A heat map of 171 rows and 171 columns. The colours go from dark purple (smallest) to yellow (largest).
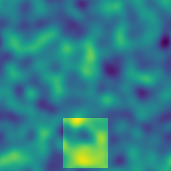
The bottom middle is the ninth with the highest average. The bottom middle is the roughest part. In the bottom middle lies a patch that is higher than the rest.
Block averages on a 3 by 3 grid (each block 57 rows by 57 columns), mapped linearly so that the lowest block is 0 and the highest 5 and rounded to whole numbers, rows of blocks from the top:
111 | 110 | 250
